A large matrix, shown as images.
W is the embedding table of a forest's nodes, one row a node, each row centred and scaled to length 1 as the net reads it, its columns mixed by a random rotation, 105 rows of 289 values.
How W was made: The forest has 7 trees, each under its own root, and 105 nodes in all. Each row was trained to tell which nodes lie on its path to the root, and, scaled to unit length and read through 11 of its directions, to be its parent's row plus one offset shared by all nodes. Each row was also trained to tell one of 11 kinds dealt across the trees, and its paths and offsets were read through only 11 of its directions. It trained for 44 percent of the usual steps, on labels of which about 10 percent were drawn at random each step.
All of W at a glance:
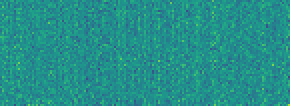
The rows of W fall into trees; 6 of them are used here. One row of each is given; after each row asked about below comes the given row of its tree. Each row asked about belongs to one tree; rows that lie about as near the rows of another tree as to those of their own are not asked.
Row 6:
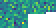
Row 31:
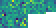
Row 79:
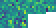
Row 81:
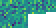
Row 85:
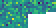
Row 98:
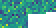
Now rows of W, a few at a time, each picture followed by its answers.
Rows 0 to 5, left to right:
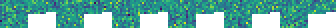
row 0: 31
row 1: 85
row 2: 98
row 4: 6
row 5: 6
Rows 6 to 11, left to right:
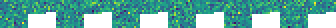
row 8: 81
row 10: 98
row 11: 98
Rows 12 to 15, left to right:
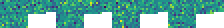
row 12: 85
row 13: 31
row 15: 98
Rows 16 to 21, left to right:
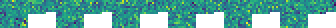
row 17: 98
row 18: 81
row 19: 31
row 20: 6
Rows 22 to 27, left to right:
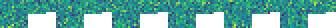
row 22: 6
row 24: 31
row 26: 6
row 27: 79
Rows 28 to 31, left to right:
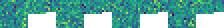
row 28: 81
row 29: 6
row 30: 98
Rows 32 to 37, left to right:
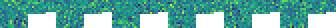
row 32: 79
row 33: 6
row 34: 31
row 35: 98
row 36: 81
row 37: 81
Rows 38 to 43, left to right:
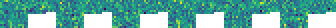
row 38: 79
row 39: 98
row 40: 98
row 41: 79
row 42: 79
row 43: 98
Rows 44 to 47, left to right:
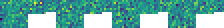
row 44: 31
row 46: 81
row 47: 81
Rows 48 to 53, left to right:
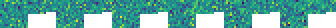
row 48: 85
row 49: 85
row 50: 6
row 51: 81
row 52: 81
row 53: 79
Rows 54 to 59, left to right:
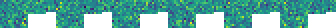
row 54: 79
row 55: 98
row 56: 98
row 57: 79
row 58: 98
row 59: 98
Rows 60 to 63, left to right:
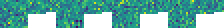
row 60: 79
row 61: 79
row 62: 81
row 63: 85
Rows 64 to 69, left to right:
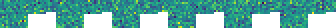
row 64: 85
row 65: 98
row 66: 98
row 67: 79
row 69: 81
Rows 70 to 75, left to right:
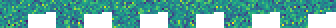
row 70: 6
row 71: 79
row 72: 98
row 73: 79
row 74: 79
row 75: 85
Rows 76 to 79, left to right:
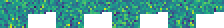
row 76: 6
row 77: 6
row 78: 6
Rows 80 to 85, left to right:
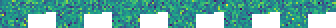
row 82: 98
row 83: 31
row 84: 31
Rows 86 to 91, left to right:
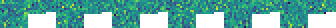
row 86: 81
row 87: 31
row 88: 79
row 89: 6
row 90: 79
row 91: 6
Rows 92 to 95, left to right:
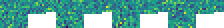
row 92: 6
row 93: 98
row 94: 85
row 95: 81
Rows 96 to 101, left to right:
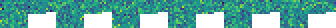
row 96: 85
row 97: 81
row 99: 31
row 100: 31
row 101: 31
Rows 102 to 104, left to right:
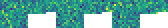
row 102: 6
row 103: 31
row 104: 31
